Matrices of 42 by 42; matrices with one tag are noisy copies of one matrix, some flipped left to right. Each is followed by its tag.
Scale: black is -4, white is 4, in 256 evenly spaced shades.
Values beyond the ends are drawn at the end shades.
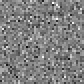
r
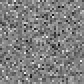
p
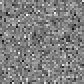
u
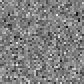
u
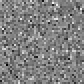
r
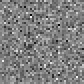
p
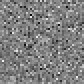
p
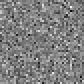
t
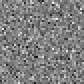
r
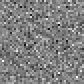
p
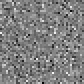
t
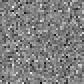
t
